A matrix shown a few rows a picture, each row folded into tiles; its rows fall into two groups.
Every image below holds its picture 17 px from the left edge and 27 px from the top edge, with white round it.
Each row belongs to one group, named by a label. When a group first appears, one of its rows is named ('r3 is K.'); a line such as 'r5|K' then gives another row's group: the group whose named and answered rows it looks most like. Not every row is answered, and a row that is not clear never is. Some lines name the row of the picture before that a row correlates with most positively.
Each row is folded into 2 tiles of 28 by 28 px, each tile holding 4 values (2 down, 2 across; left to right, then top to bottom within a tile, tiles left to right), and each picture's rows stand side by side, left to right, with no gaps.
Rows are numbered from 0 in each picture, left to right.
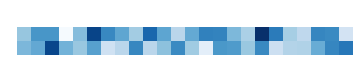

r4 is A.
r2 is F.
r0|F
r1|A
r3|F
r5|F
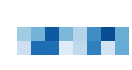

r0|A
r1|A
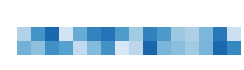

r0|F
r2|A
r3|F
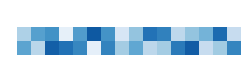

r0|F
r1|F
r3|F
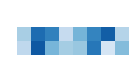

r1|A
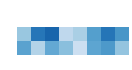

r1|A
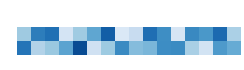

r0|F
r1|F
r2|F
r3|F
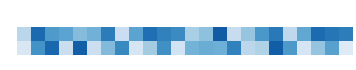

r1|F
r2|A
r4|F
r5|A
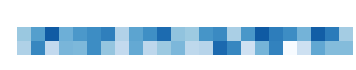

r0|A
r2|F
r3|F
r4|A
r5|A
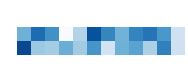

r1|A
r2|F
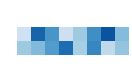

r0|F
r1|A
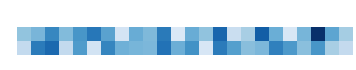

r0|A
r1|F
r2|F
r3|F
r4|F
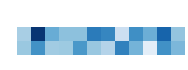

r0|A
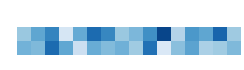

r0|F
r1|A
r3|F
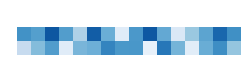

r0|A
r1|F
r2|F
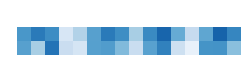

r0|F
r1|A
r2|A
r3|A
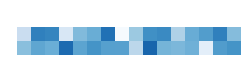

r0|F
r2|A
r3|F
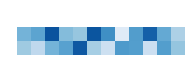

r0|F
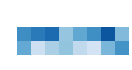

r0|F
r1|F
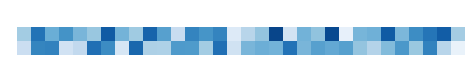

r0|A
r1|A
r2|F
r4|F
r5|F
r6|F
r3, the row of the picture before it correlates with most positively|0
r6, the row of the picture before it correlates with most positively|1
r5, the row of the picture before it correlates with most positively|1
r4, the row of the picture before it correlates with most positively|1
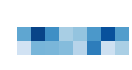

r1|A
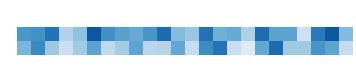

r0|A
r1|A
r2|F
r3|A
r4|A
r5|A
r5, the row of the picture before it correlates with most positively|1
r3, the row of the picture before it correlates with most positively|0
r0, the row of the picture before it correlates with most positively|1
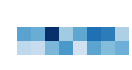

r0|F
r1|A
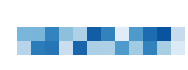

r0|A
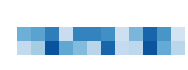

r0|F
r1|F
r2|A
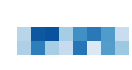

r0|A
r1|F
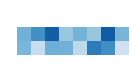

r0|F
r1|A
